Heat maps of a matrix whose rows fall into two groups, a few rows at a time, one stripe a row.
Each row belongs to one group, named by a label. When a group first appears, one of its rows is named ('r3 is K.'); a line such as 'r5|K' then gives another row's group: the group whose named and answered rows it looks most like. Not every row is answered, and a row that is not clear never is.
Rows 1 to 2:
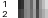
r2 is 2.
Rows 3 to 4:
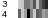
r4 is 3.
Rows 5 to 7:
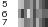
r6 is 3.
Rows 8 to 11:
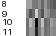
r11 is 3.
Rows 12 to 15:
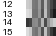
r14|2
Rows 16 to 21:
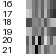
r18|2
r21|3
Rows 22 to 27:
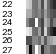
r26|2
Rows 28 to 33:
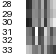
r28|2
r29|2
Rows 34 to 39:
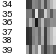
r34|2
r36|3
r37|2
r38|2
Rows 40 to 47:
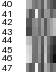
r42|2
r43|2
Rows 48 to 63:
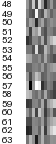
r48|3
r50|3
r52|2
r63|3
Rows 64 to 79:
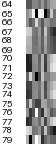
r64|2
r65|3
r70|2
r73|2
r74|2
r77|2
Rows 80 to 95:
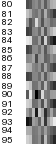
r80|2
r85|2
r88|2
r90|3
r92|3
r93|2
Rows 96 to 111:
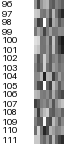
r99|3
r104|3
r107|2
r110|3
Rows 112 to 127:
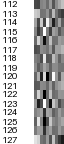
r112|2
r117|2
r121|2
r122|3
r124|3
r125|3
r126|3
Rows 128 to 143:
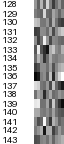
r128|3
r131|2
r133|3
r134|3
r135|2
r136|2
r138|3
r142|3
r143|2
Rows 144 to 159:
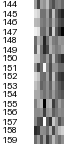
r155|3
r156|3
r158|2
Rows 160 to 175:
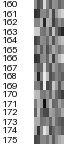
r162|3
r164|2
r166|2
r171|3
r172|3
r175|2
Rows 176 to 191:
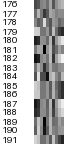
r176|2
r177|3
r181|3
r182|2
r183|3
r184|3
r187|2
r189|3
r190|3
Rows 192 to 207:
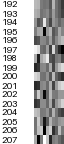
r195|3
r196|2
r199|2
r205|3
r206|3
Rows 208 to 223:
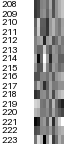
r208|2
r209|2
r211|3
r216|2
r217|3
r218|2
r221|2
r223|3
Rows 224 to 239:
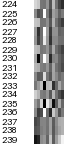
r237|2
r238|2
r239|2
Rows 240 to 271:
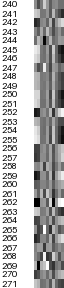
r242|2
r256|2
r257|2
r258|3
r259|2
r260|2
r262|2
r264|2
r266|2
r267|3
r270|2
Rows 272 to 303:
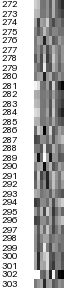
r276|3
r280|3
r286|3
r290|3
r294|2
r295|3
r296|2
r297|3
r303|3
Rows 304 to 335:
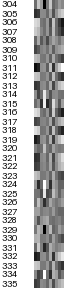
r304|3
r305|2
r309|2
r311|2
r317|2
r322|2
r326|3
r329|3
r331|3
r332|2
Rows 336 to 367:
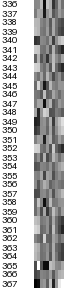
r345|3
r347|3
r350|2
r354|2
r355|3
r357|2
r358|3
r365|3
